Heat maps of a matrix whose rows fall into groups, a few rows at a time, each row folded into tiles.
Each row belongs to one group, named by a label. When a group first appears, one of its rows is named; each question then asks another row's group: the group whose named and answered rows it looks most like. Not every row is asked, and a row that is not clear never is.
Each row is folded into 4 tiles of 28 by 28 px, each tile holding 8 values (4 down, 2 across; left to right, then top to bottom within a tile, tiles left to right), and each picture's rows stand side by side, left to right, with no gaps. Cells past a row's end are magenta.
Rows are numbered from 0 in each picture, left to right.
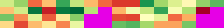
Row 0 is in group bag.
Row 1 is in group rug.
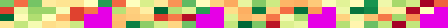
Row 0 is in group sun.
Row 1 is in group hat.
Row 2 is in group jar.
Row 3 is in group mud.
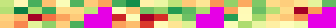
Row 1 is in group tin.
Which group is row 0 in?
mud
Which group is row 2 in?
sun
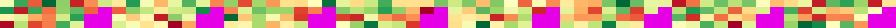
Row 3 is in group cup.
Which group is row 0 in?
tin
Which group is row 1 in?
bag
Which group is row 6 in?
mud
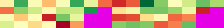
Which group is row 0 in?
bag
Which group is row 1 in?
rug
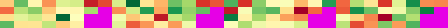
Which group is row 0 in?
bag
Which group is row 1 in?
bag
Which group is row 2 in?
sun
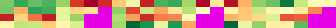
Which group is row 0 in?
tin
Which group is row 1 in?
jar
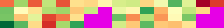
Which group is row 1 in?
bag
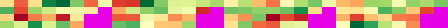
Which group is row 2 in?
hat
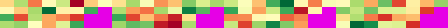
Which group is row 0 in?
hat
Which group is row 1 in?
hat
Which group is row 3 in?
cup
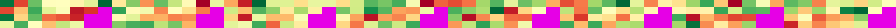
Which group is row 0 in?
sun
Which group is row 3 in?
mud
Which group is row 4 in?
mud
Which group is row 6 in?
hat
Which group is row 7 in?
tin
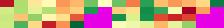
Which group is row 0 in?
hat
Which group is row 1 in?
sun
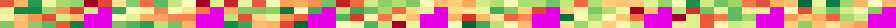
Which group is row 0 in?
mud
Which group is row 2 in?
hat
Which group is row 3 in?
mud
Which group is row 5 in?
sun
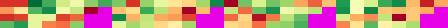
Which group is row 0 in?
rug
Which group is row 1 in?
sun
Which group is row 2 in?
tin
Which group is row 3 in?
mud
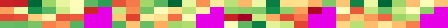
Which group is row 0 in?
rug
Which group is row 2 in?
cup
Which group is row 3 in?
tin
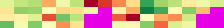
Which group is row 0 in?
bag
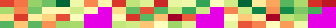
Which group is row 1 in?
hat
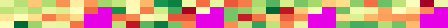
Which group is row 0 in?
cup
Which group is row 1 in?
cup
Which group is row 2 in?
mud
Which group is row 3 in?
cup
